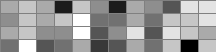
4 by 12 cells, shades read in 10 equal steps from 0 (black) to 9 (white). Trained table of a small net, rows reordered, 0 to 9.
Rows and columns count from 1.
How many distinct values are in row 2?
6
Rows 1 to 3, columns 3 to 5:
6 1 7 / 6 7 9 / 5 5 9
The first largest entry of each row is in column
11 5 5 2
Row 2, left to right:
5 7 6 7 9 4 4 6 4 7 7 8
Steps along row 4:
up down up up down up up down up down up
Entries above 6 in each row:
4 6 5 3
